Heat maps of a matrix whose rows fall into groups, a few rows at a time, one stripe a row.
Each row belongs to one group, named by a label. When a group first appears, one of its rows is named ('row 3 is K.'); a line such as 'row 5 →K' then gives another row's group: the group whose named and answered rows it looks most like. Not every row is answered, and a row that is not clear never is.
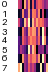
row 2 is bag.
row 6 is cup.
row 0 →bag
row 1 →cup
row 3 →cup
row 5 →cup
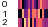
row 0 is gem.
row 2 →bag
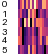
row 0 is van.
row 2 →bag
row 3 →gem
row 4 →gem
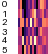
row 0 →gem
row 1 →gem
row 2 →van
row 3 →gem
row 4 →van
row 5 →bag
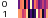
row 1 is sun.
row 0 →van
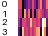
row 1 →bag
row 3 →cup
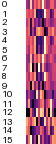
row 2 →bag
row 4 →sun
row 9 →bag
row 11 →gem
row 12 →cup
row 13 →sun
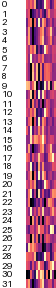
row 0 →sun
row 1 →gem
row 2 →van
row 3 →gem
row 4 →gem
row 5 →sun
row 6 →van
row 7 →bag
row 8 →bag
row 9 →sun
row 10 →van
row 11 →bag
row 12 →sun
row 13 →van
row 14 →van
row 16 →gem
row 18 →van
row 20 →sun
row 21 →van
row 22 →gem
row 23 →van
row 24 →bag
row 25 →cup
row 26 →bag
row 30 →cup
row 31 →gem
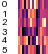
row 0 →van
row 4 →sun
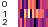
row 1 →bag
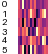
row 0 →van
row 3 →sun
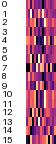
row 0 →bag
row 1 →van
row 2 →sun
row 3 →bag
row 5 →bag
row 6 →van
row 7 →cup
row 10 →sun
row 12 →bag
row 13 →van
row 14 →gem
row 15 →cup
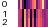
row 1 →bag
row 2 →bag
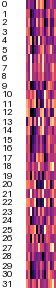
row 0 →cup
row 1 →gem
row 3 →gem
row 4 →van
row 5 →gem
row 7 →van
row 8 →van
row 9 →gem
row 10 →sun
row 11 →sun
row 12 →gem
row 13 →van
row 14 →gem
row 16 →gem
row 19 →bag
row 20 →sun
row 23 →van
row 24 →gem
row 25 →sun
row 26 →bag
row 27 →cup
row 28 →bag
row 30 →gem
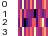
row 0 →van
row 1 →bag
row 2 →gem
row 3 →van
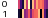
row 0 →bag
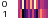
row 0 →van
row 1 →gem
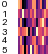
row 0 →gem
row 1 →van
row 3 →sun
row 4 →gem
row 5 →van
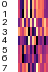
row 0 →bag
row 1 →bag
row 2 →van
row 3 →sun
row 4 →cup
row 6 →gem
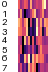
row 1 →gem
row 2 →sun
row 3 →sun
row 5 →gem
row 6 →bag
